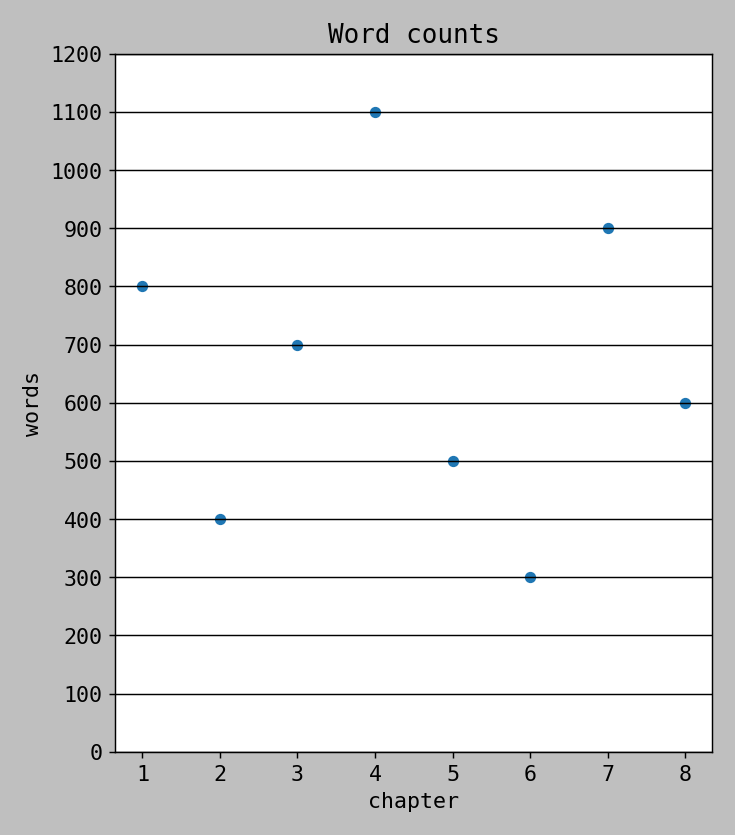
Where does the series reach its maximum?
4
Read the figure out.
Title: Word counts
x-axis: chapter, ticks 1 2 3 4 5 6 7 8
y-axis: words, ticks 0 100 200 300 400 500 600 700 800 900 1000 1100 1200
Values:
800 400 700 1100 500 300 900 600
